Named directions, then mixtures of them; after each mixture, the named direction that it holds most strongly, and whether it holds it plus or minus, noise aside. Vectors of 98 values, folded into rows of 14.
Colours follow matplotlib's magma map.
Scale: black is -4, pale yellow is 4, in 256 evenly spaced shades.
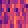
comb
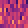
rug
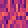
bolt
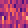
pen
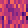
pen, minus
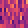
rug, minus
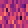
bolt, plus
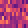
pen, plus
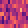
pen, minus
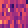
comb, minus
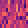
bolt, plus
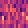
pen, plus
